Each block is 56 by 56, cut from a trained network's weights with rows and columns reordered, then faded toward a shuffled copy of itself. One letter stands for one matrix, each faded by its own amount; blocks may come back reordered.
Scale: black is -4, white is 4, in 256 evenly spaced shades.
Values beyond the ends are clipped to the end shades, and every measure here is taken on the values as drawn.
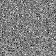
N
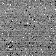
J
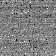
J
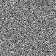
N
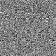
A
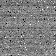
J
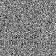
A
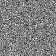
N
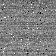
J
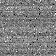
J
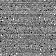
J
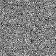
A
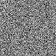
N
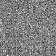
A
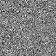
A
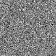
N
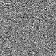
A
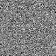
A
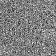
N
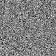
N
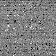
J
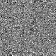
A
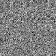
A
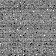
J
